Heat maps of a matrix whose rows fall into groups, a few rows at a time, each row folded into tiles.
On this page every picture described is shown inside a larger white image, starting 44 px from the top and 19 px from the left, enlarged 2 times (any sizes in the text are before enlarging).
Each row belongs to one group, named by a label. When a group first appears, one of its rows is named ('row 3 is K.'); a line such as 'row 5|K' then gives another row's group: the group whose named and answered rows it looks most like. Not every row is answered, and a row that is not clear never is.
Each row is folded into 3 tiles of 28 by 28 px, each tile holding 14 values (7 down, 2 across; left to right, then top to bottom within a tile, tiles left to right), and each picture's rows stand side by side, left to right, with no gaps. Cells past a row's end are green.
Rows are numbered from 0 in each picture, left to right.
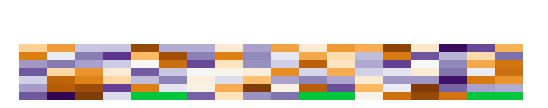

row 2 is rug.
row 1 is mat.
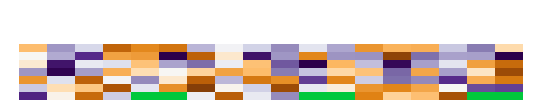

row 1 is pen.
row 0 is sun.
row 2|rug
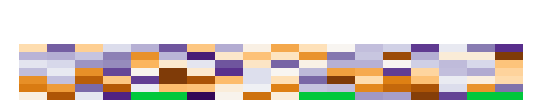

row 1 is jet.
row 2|mat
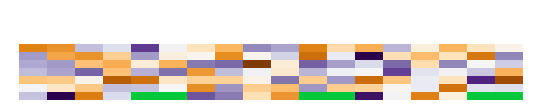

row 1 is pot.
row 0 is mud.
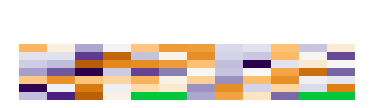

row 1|sun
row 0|mud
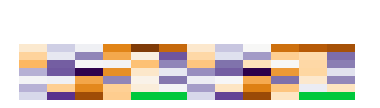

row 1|sun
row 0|sun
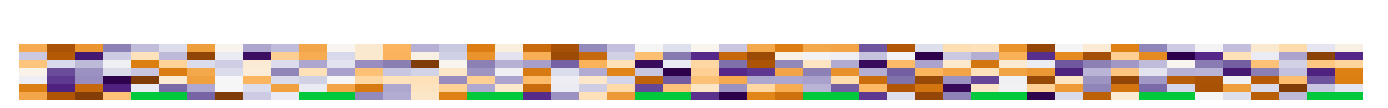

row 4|jet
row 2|pot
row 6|jet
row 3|pot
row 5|mat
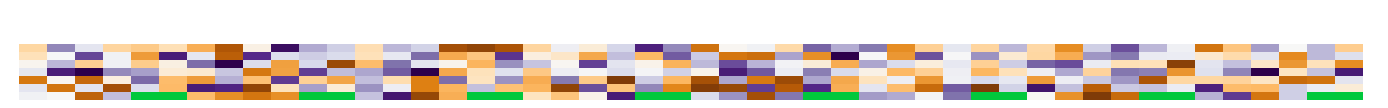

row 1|rug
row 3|pen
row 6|rug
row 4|pen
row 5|mat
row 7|mud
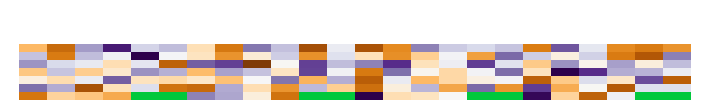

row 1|pot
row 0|rug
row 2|pot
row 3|jet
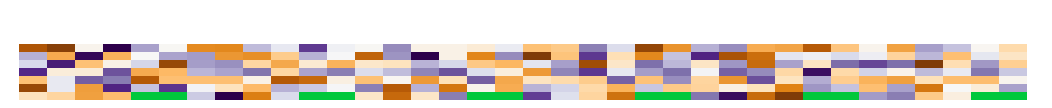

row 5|mud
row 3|pot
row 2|pen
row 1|mud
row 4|jet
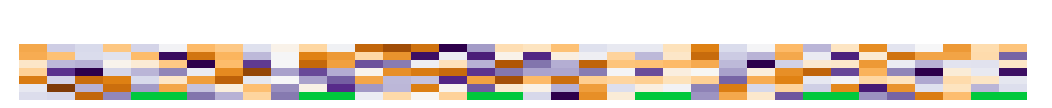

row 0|pen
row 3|mud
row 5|jet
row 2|rug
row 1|mat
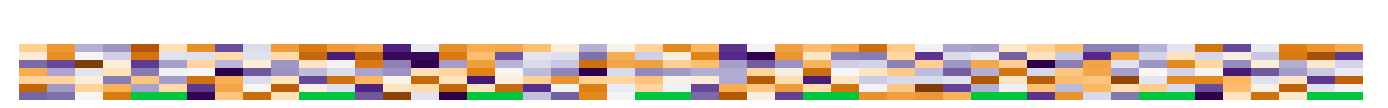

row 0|pot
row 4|sun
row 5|rug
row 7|jet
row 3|mud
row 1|jet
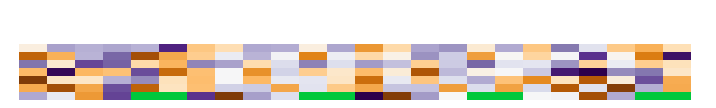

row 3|pen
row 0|mat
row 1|pot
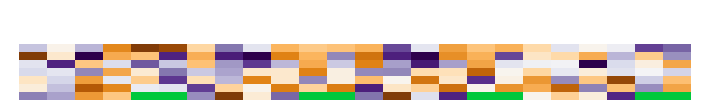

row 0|sun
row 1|sun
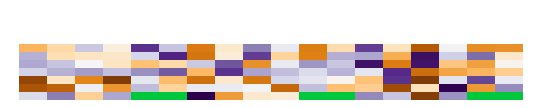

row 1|pot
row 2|mat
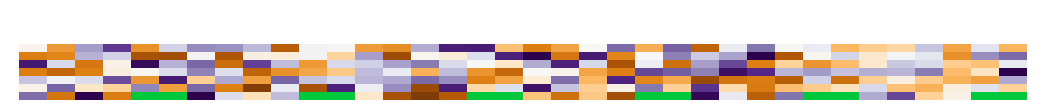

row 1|mat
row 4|mud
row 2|rug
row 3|rug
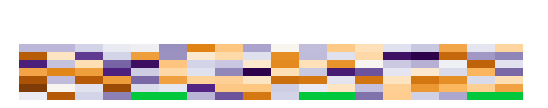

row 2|sun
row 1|mud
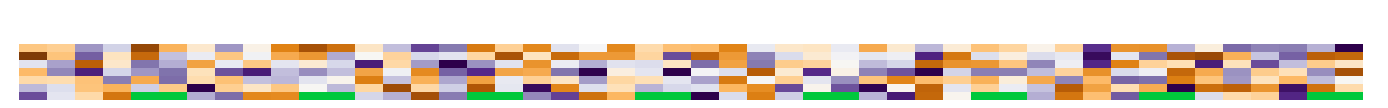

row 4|mat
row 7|mat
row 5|mud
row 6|mat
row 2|mat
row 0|pot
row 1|jet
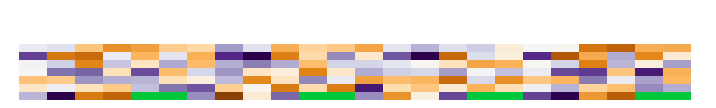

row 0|jet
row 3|jet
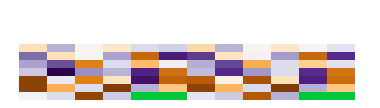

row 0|pen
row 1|pen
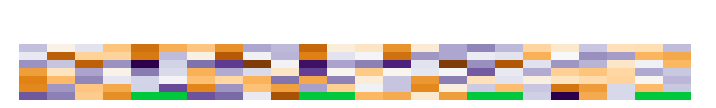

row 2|rug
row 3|mat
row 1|pot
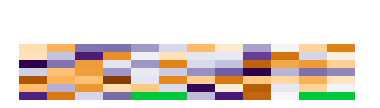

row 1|mud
